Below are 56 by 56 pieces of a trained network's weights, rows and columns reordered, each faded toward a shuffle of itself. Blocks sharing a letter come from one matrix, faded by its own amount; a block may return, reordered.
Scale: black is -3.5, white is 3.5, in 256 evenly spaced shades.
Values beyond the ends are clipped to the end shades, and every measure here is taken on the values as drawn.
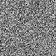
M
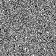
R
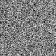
M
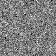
R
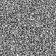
M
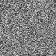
M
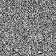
M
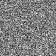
M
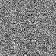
M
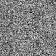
M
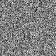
M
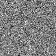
R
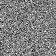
R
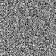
M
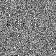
R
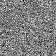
R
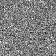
R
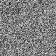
M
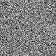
M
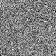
M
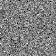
R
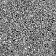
R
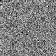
M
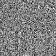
M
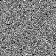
M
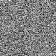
M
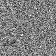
R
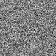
M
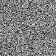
M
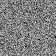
R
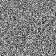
M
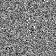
R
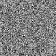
M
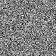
M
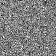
R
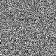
M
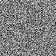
M
